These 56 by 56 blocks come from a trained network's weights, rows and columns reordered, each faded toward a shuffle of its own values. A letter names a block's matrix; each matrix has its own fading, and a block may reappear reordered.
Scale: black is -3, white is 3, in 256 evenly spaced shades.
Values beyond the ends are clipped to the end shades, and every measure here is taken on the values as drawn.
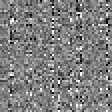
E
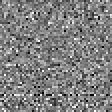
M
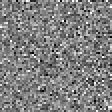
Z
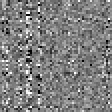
E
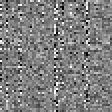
E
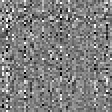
E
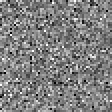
Z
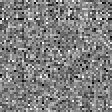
M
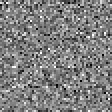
M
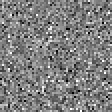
Z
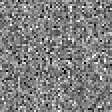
Z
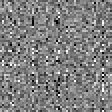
E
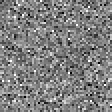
Z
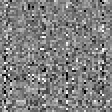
E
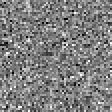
Z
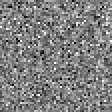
Z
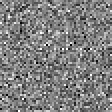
M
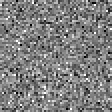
Z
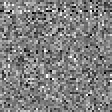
M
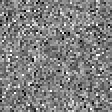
Z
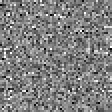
Z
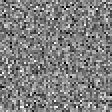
M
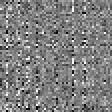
E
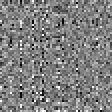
E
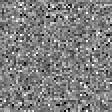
Z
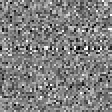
M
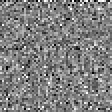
M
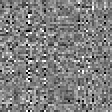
E
